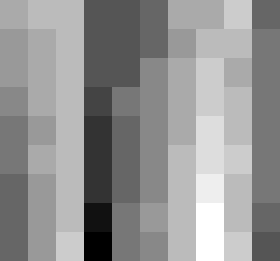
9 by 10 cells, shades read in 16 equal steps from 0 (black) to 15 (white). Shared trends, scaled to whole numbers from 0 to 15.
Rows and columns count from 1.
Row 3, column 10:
7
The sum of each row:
86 84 87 88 85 88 86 86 85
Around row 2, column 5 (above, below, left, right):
5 5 5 6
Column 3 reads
11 11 11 11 11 11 11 11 12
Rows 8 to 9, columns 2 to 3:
9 11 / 9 12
